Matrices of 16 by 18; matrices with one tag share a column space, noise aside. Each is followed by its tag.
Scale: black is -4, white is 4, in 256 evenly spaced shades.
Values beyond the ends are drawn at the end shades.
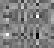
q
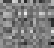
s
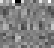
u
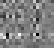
q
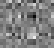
q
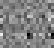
q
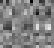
u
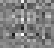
q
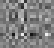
q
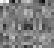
u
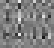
q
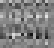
q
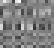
u
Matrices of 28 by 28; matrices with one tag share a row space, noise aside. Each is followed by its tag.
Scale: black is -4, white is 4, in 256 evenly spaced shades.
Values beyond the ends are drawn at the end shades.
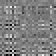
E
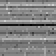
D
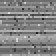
D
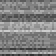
D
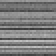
D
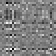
E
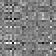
E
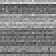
D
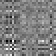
E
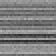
D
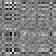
E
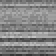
D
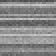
D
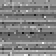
D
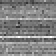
D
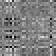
E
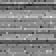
D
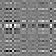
E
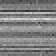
D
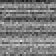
D
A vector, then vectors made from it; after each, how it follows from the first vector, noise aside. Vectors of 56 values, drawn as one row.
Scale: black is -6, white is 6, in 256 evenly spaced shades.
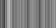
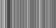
negated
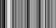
scaled up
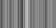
wrapped around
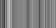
copied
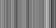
reversed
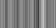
wrapped around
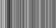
negated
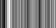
scaled up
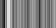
scaled up
